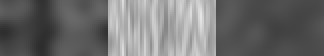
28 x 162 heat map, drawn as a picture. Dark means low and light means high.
It is made of 1 by 3 panels. Panel 1,1: low, smooth. Panel 1,2: high, streaked downward. Panel 1,3: low, smooth, faint in contrast.
